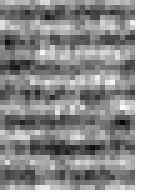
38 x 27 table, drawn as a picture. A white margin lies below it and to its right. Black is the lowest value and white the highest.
The grain runs across in streaks. On average the colour sits 50% of the way up the scale. No overall slope runs across the table. Stripes running across repeat 7 times from top to bottom.
